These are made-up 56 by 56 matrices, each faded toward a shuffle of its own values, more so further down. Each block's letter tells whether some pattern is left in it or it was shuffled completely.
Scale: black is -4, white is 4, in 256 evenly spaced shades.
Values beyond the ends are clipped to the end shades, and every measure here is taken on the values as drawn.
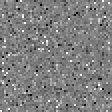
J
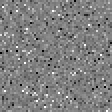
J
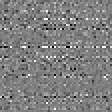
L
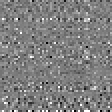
L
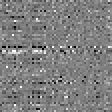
L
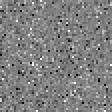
J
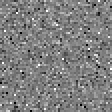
J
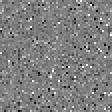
J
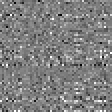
L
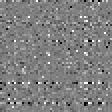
L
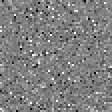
J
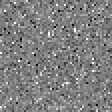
J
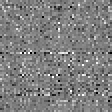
L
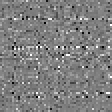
L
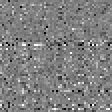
L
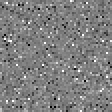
J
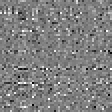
L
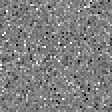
J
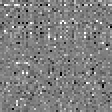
L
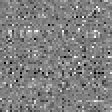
L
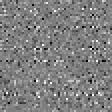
L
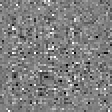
L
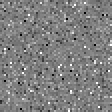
J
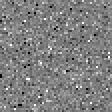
J
